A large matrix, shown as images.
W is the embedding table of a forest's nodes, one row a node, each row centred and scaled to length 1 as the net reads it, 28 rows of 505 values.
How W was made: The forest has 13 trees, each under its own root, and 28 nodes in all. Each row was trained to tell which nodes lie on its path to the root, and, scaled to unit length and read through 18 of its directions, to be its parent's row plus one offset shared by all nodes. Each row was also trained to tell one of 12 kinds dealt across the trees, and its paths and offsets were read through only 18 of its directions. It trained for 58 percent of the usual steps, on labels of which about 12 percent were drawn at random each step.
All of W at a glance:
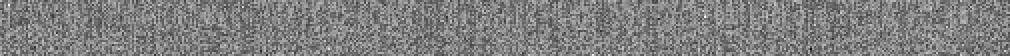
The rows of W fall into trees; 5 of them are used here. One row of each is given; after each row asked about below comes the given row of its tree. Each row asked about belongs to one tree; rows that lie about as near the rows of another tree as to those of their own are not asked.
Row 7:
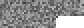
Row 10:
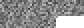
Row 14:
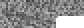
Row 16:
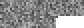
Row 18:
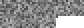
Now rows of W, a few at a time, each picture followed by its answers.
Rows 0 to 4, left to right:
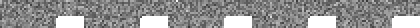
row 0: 18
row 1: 18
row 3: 10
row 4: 16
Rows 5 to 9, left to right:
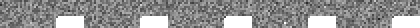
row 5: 10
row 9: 10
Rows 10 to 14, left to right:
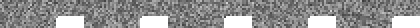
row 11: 10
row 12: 18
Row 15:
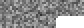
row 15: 7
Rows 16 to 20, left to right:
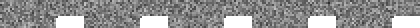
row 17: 16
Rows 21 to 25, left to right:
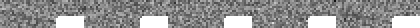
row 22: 7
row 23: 18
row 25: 14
